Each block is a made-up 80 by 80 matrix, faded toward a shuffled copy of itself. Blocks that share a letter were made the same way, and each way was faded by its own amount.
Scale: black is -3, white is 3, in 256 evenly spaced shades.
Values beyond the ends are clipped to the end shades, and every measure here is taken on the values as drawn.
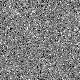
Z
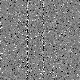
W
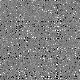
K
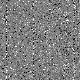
W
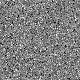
Z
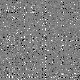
K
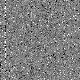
W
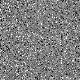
W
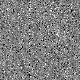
W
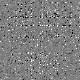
K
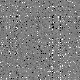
K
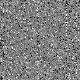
W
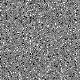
W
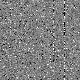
W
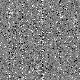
W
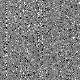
W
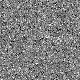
Z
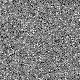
Z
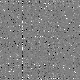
K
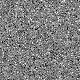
Z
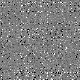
K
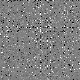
K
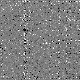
K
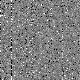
W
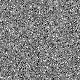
Z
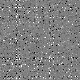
K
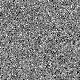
Z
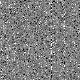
W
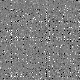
K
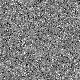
Z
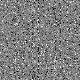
W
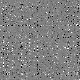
K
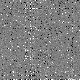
K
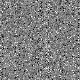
W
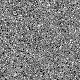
Z
